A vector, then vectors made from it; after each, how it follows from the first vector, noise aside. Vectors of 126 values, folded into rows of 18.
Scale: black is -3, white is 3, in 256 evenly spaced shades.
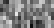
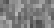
shrunk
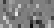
partly zeroed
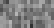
shrunk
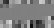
partly zeroed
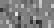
partly zeroed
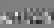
partly zeroed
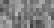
shrunk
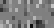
partly zeroed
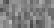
shrunk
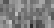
shrunk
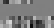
partly zeroed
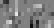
partly zeroed
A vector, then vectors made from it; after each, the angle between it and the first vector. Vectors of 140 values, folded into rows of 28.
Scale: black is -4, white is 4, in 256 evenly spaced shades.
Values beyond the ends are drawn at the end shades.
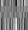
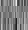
nearly opposite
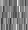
partly aligned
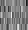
orthogonal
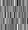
orthogonal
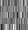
partly aligned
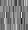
partly aligned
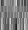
nearly opposite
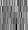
partly opposed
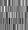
orthogonal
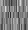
partly aligned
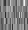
partly aligned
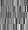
partly opposed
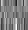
nearly parallel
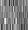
partly aligned
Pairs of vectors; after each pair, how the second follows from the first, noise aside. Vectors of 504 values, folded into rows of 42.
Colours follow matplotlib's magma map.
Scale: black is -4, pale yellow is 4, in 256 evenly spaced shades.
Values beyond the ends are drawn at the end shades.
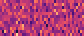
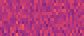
shrunk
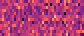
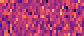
shuffled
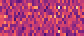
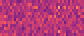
shrunk
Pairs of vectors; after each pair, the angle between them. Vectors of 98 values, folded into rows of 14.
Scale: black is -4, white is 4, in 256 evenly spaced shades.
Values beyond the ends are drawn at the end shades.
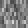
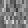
nearly parallel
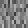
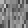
partly opposed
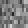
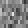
nearly opposite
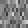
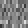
partly aligned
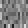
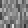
nearly opposite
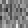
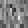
orthogonal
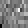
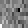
nearly opposite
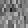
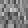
nearly opposite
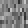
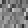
orthogonal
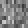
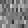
partly opposed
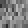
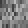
nearly parallel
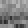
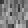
partly opposed
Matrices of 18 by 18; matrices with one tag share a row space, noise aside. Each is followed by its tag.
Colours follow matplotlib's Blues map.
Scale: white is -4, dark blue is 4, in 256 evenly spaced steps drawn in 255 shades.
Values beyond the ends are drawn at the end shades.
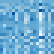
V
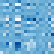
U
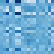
U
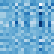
V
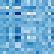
U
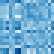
U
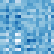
U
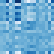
U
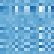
V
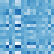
U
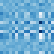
V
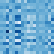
U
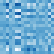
U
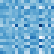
V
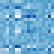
U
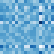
V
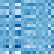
U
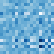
V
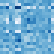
U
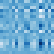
V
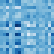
U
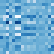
U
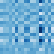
V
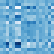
U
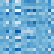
U
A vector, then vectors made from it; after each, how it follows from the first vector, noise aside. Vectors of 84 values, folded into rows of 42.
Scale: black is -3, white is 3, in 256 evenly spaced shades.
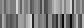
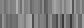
shrunk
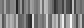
negated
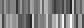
negated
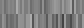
shrunk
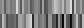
copied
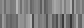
shrunk
